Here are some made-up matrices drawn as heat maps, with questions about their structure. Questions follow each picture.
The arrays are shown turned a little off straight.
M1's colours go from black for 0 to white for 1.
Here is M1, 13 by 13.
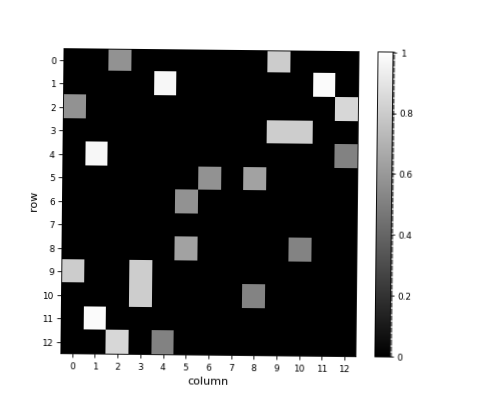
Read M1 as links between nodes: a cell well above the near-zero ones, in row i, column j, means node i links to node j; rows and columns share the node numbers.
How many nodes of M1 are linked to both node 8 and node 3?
1
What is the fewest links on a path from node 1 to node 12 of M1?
2
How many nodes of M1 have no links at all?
1
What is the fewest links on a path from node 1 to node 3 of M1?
6
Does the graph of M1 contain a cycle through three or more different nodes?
no
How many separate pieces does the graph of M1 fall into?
2
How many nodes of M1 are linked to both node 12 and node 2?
0
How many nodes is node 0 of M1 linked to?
2
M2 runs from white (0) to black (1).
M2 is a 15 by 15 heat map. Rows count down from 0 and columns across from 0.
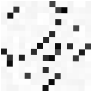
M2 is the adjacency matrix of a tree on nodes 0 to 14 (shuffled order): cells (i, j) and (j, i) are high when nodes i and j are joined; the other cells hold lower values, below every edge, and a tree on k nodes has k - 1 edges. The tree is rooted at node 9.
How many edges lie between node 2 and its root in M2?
2
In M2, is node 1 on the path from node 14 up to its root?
no
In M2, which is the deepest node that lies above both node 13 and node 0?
8
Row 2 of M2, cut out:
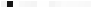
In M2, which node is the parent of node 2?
1
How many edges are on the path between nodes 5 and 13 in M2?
2
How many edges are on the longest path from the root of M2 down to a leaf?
2
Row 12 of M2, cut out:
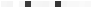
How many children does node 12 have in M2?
1
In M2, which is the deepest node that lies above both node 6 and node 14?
7
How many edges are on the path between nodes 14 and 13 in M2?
4
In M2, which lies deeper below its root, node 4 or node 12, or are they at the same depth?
node 4
